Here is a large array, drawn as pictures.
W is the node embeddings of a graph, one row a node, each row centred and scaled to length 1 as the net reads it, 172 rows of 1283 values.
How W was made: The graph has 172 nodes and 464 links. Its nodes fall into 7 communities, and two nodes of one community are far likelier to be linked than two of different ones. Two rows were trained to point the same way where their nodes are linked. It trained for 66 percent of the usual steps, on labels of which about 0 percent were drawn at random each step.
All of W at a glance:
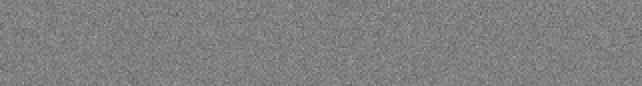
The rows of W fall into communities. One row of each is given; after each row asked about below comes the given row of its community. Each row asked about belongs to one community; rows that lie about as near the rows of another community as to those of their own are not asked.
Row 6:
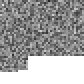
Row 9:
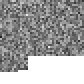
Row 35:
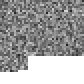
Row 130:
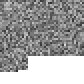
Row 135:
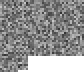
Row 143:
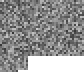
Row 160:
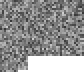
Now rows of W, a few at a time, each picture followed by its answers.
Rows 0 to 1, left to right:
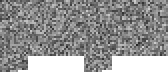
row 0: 130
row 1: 135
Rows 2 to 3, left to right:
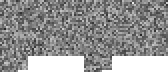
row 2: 160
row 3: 160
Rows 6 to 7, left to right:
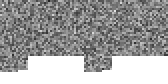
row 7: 143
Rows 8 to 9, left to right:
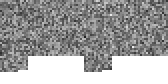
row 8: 143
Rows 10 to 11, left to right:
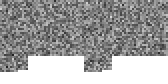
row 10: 135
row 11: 135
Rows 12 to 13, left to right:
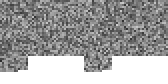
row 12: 143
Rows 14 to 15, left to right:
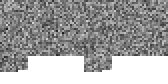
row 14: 130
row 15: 130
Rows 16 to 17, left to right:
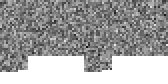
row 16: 160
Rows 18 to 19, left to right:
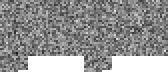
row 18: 9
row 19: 9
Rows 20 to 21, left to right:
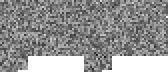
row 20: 160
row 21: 35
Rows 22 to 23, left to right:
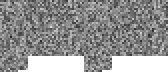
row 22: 130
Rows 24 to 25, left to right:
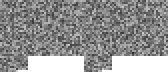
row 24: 135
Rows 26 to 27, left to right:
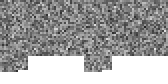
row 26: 35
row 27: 6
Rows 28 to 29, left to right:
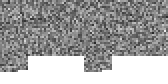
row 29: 6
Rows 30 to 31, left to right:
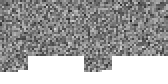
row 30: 35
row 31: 135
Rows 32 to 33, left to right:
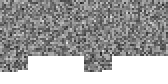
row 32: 160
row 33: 135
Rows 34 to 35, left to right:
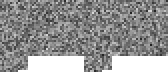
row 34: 143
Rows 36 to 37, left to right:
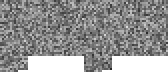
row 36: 9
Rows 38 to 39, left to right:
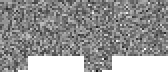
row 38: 160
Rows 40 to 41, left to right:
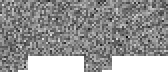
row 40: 6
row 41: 160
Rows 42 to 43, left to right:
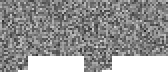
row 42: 130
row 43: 135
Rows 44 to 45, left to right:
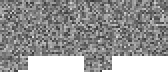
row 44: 9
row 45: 135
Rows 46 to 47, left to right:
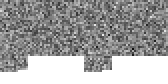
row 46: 9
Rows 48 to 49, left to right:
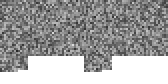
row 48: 35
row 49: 160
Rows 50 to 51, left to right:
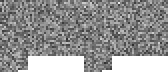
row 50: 130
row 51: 130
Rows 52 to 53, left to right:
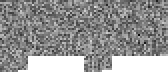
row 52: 130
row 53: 9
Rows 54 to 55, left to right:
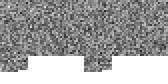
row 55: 135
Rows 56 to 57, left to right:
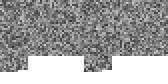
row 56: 135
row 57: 35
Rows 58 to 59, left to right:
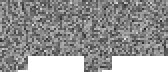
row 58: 130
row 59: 35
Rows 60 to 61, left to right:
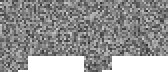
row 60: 130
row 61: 6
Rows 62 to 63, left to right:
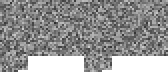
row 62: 143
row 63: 143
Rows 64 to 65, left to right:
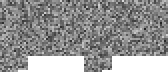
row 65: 35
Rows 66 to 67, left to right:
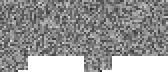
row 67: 143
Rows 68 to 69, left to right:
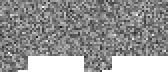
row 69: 143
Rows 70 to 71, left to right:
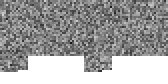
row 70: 6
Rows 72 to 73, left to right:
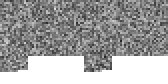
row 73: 35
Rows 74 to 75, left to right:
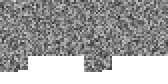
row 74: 9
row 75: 35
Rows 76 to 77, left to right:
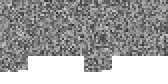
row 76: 160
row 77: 130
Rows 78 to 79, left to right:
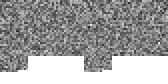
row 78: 135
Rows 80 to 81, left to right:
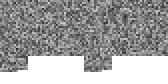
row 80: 160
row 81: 160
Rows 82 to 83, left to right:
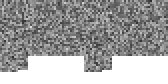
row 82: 9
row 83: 35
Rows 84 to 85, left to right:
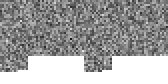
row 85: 9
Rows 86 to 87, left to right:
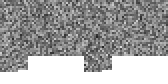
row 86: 35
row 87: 6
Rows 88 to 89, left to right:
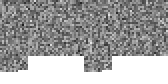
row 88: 135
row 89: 9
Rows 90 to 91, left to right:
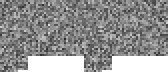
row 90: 35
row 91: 160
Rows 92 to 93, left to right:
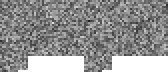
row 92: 143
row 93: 35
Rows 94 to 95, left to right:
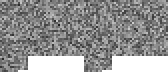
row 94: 143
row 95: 130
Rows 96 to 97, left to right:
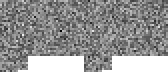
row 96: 135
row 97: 160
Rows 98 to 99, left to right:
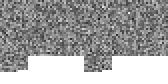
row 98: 9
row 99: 9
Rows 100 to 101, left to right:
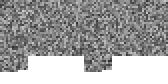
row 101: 135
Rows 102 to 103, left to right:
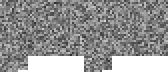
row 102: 135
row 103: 130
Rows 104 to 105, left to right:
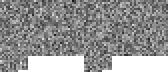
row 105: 35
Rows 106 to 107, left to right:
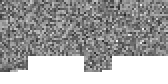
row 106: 130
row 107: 135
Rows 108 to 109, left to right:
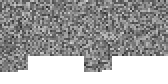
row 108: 6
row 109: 160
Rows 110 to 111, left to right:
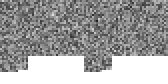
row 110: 143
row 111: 135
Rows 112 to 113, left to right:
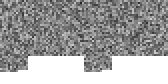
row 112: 160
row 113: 6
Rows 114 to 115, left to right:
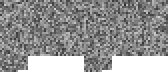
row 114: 6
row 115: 130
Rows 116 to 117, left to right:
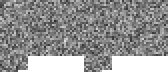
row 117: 6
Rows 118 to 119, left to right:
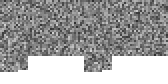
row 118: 35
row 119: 135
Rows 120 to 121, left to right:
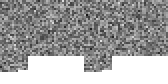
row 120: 143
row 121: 135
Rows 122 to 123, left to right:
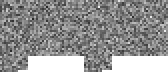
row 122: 143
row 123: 6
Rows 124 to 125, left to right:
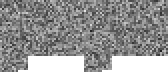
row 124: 35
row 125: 160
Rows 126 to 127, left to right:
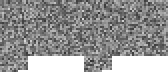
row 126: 9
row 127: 135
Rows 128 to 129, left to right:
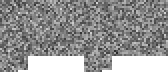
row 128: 35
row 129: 143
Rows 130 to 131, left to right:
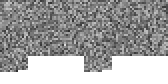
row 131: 35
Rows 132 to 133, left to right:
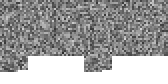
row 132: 6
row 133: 130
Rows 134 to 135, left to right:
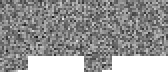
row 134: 130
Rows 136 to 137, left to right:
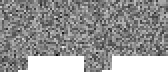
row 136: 130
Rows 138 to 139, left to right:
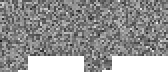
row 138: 130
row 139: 130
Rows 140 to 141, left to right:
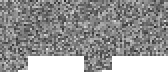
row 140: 143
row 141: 35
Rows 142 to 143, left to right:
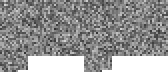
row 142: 6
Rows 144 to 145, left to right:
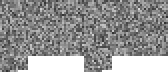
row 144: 130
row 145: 6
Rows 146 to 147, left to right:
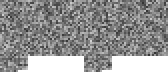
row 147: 9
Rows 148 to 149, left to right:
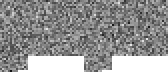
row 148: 6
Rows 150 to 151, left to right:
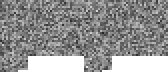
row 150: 143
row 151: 130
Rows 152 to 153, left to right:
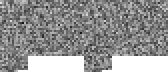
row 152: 160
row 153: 6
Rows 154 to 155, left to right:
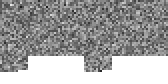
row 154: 143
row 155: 143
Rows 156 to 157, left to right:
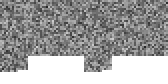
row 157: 135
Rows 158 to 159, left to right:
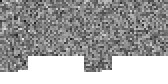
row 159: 160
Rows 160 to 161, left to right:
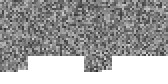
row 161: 135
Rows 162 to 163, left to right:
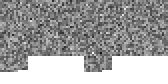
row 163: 9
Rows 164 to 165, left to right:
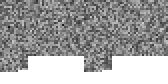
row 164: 143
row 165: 130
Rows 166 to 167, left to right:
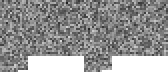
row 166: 9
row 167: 135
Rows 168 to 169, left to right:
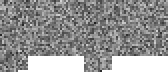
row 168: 135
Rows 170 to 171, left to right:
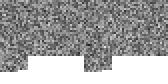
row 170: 135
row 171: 160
